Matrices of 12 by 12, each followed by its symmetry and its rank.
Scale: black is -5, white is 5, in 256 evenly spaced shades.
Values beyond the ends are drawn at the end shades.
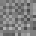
antisymmetric, rank two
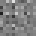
antisymmetric, rank two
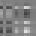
neither, rank one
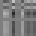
neither, rank one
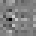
neither, rank two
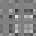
symmetric, rank one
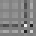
symmetric, rank one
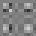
symmetric, rank one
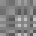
symmetric, rank one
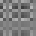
neither, rank one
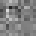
antisymmetric, rank two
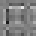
antisymmetric, rank two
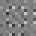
antisymmetric, rank two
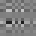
neither, rank one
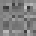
neither, rank two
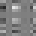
neither, rank one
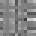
neither, rank two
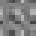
antisymmetric, rank two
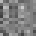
neither, rank two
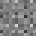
antisymmetric, rank two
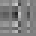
neither, rank one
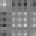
symmetric, rank one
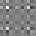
symmetric, rank one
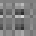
neither, rank one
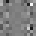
neither, rank two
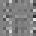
neither, rank two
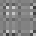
symmetric, rank one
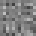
antisymmetric, rank two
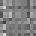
neither, rank two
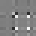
symmetric, rank one
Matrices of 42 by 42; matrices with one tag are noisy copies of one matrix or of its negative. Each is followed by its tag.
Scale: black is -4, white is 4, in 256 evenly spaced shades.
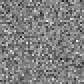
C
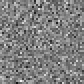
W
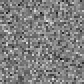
C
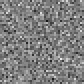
C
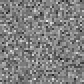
C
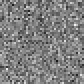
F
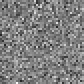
W
